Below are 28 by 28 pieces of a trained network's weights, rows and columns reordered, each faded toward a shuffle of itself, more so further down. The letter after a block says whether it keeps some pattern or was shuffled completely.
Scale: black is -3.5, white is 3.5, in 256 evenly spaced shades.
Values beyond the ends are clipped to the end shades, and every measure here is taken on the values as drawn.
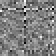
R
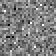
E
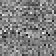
R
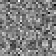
R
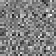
R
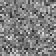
E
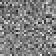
R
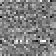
R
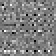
R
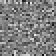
R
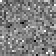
E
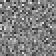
E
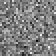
E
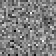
E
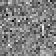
E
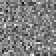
E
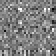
R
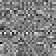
R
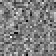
R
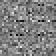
R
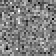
E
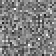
E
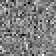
E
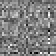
R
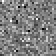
E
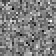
E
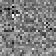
R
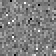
E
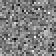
E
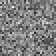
E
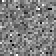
E
